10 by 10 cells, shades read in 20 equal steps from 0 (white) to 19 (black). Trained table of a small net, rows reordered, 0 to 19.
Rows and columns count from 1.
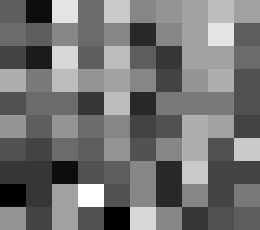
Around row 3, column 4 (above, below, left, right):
11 8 3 5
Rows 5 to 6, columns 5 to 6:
5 16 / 9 14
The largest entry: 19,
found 2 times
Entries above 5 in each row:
7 9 8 9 9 10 9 9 9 9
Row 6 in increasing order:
6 7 8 8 9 11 12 13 14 14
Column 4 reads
11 11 12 8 15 11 12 13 0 13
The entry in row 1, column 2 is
18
